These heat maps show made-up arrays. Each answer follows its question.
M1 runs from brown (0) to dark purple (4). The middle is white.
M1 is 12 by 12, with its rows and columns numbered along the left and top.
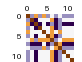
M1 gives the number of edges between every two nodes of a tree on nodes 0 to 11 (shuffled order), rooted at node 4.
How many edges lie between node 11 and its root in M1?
2
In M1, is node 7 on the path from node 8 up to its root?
no
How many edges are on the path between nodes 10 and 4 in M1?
2
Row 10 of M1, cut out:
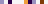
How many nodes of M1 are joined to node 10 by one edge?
1
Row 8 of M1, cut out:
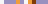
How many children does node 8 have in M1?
1
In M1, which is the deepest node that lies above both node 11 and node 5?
6
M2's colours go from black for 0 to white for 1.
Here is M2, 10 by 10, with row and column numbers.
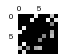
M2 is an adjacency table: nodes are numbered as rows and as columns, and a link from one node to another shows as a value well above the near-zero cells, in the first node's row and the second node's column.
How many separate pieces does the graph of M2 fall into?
2
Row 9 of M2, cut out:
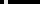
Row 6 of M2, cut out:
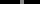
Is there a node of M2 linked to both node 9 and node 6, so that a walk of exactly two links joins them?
no
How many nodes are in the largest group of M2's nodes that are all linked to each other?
3
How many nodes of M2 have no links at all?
0
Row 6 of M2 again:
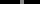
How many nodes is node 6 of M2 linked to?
1
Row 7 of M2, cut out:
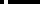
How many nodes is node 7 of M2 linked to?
1
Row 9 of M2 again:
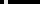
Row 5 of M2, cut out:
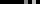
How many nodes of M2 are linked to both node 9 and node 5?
0
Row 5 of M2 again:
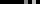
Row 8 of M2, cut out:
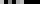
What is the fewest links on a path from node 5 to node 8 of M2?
1
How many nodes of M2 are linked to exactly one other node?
5
